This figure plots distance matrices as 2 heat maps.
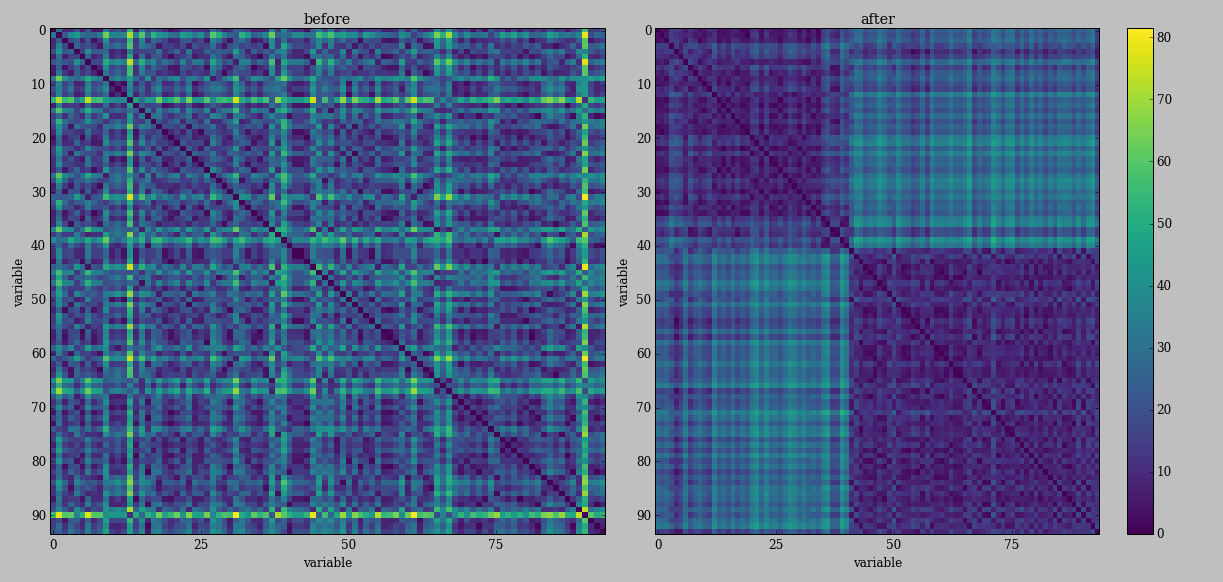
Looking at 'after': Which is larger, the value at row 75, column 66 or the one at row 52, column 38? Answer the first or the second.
the second
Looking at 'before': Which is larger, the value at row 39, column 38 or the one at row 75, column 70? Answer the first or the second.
the first
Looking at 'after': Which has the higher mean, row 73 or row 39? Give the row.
39
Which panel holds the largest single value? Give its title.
before
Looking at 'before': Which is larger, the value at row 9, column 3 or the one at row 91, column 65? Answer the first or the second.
the second
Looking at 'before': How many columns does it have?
94
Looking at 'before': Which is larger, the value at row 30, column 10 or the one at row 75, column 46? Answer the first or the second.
the second
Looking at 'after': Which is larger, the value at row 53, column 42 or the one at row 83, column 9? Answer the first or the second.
the second
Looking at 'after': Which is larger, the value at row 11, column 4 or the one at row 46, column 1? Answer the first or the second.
the second
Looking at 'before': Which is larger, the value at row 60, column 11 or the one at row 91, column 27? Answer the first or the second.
the second
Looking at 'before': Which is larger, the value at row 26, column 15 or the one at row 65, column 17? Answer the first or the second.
the first
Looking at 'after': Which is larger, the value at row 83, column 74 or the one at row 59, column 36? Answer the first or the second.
the second
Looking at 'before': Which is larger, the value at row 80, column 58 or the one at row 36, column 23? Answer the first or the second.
the first
